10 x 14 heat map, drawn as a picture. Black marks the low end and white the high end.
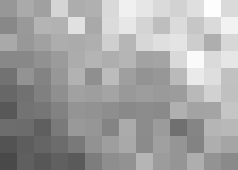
Stripes: none. Mirror symmetry: none. Ninth with the lowest average: bottom left. Slope: up to the top right. Ninth with the highest average: top right.
